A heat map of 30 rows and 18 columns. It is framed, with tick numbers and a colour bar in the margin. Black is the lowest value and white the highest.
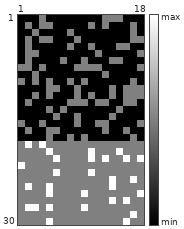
Average level on the scale: 30%. Calmest part: bottom middle. Seam: horizontal, 60% of the way down, the bottom part higher. Stripes: none.
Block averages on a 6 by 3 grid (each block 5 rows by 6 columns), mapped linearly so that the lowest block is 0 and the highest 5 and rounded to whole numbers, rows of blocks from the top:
101
110
011
322
545
545
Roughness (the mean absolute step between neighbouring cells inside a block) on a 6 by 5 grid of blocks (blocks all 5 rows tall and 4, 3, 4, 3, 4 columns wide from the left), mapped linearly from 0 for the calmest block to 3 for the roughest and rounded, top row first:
3 1 2 1 2 | 3 1 2 3 1 | 1 3 2 2 1 | 3 2 2 1 2 | 0 2 0 1 1 | 0 1 1 0 2
